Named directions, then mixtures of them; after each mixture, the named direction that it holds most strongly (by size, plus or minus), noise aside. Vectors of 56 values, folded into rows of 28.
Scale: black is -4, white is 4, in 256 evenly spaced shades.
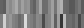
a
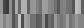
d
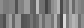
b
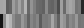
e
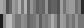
e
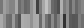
b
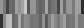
e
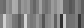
a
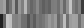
e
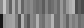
e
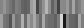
b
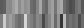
a
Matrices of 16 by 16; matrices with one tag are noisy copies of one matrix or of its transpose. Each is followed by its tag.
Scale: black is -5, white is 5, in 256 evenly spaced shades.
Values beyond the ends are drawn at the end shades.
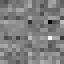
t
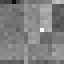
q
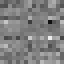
t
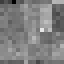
q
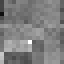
q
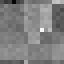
q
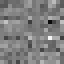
t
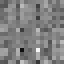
t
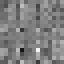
t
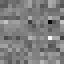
t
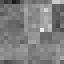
q
